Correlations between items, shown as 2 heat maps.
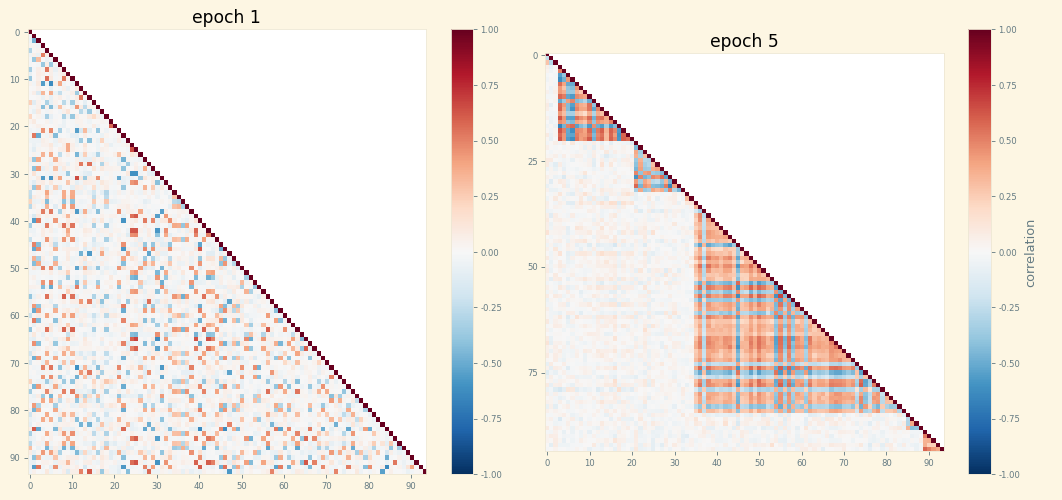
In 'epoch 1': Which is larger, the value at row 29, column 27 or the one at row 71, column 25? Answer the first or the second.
the first
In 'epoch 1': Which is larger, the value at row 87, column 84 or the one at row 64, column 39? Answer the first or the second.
the first
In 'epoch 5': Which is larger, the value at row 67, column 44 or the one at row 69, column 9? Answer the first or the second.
the first
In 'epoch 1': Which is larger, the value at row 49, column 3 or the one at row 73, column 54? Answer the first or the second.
the first
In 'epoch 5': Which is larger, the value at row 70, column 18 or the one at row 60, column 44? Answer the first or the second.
the second
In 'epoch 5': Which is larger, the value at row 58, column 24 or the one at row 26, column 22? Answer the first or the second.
the second
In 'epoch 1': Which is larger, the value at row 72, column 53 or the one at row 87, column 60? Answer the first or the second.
the second
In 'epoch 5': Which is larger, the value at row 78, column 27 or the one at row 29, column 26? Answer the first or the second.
the second
